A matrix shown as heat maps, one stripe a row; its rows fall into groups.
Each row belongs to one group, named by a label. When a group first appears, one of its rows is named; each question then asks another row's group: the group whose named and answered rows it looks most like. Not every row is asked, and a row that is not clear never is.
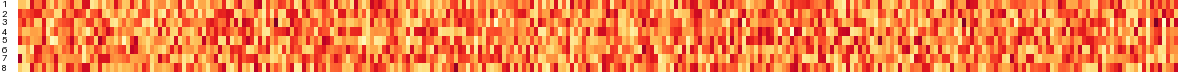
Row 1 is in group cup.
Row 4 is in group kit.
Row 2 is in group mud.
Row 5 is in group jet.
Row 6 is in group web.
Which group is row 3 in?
jet
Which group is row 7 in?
kit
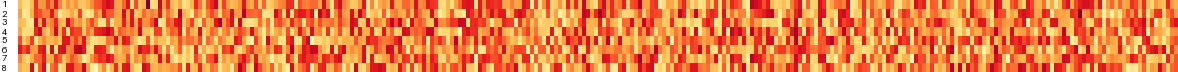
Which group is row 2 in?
kit
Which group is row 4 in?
kit
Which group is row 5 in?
cup
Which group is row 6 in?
mud
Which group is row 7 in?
kit
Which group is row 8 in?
cup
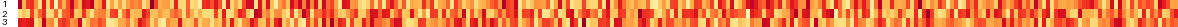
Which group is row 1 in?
jet
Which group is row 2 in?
cup
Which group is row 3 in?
mud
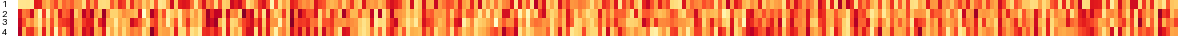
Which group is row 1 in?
web
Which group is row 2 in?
jet
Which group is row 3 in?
jet
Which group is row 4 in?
jet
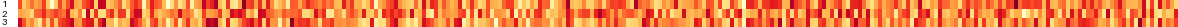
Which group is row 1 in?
jet
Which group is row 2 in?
web
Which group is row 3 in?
jet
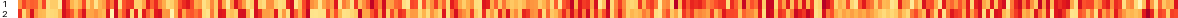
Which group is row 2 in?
cup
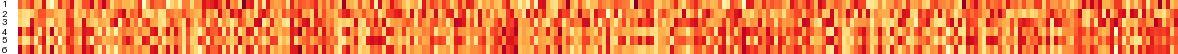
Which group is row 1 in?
jet
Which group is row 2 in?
web
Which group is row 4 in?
jet
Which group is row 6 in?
jet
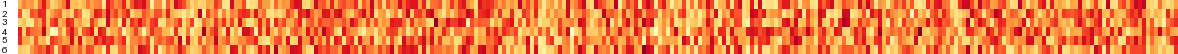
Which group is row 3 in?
web
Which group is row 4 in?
jet
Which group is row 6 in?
web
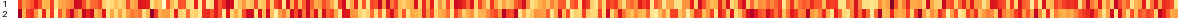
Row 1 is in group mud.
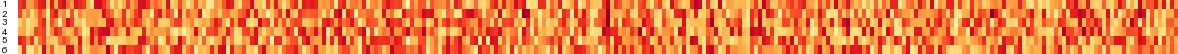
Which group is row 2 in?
kit
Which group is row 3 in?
web
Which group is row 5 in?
mud
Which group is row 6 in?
web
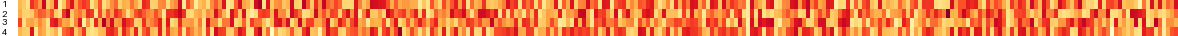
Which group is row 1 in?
cup
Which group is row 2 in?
web
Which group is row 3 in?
kit
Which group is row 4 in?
cup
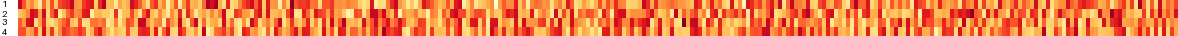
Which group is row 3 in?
mud
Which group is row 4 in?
mud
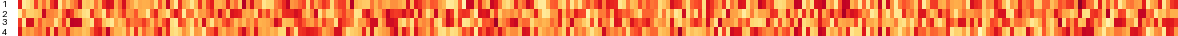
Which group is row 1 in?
kit
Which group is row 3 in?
mud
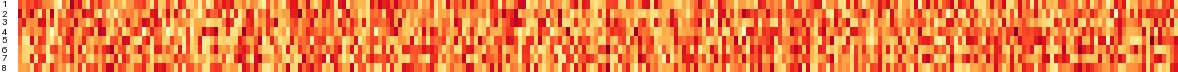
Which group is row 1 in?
mud
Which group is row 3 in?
mud
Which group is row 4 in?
jet
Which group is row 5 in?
cup
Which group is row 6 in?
kit
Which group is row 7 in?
cup
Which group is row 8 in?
kit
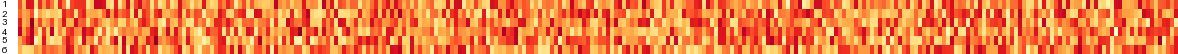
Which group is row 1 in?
mud
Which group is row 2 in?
cup
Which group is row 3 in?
mud
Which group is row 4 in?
jet
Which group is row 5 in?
cup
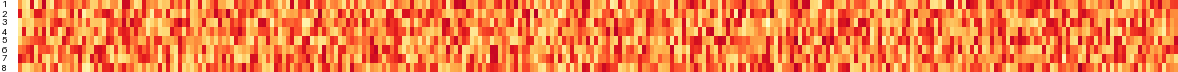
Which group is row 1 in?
cup
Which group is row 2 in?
kit
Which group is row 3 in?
web
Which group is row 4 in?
web
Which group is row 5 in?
cup
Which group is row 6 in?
mud
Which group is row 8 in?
kit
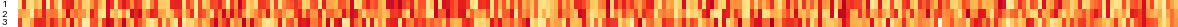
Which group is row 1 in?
web
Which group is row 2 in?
web
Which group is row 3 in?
kit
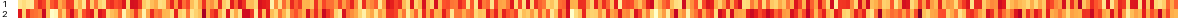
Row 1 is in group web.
